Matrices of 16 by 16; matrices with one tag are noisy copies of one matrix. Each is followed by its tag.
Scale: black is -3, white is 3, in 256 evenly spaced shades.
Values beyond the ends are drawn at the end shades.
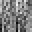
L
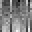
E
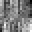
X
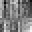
X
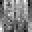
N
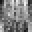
N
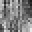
X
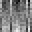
E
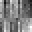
X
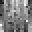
N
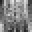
N
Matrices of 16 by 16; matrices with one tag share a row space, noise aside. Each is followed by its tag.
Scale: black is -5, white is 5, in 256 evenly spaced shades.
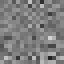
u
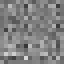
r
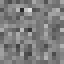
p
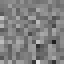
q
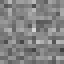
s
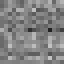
s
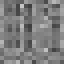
p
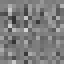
r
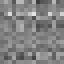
s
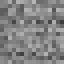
s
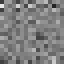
q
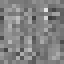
p
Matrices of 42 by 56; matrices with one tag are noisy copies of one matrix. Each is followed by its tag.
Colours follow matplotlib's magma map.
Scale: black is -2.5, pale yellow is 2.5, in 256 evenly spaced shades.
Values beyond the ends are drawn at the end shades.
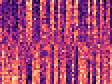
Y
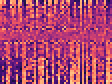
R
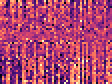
R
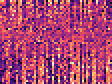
R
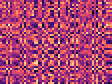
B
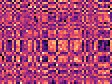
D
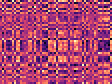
D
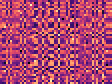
B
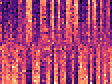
Y
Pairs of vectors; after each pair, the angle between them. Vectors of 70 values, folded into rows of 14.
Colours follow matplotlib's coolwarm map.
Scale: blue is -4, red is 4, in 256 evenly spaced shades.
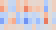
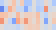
nearly opposite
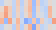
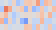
partly aligned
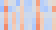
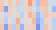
nearly opposite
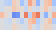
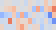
orthogonal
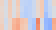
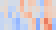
nearly opposite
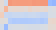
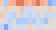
nearly parallel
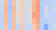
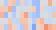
partly opposed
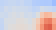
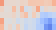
nearly opposite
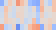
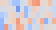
partly opposed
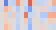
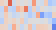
orthogonal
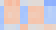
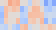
nearly parallel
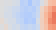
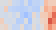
nearly parallel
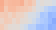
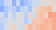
nearly opposite
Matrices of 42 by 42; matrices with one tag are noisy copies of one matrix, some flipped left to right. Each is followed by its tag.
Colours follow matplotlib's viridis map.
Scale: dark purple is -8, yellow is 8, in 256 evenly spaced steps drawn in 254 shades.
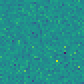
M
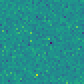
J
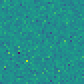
M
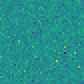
M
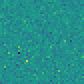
M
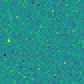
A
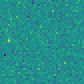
A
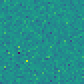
M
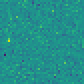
A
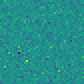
M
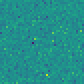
J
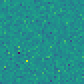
M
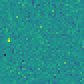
A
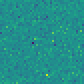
J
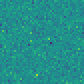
J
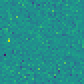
A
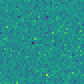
J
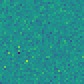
M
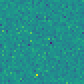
J
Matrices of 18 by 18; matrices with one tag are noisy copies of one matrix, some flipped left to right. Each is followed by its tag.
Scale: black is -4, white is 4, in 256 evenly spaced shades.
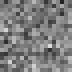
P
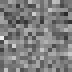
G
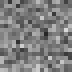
P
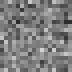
G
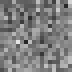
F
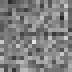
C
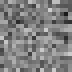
G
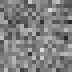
G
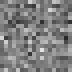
G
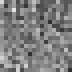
F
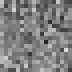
F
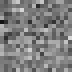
G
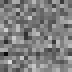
P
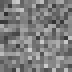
G
